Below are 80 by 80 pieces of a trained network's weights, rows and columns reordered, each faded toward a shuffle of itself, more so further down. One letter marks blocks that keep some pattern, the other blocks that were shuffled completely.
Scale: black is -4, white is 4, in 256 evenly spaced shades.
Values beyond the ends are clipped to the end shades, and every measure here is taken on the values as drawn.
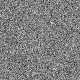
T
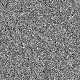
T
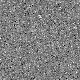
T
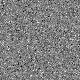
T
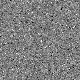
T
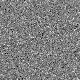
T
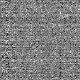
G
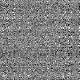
G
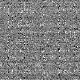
G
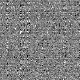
G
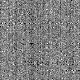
G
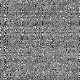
G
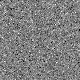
T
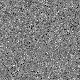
T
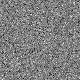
T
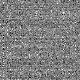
G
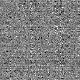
G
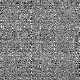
G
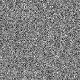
G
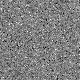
T
